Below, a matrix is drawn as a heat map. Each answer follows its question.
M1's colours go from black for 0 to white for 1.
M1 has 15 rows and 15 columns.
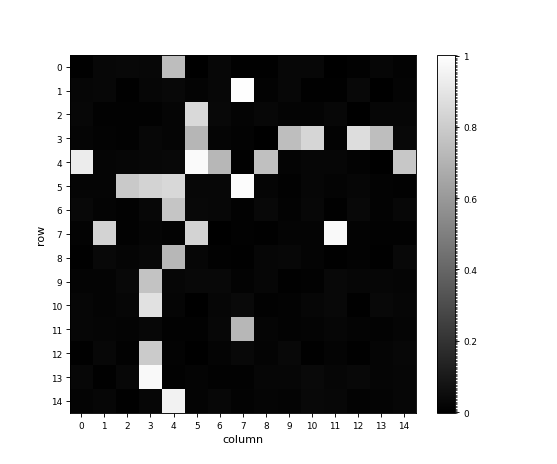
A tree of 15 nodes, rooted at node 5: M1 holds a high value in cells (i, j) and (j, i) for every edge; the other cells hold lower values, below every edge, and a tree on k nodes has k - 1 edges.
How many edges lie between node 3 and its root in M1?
1
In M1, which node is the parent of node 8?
4
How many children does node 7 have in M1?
2
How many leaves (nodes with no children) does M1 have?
11
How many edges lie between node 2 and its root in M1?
1
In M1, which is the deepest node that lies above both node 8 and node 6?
4
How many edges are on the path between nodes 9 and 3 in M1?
1
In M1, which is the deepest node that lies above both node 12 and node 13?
3
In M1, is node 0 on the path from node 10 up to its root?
no
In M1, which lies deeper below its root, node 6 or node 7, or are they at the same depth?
node 6
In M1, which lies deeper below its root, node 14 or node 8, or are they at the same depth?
the same depth
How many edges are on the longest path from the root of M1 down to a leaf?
2
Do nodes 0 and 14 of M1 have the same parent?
yes
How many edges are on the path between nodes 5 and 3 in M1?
1
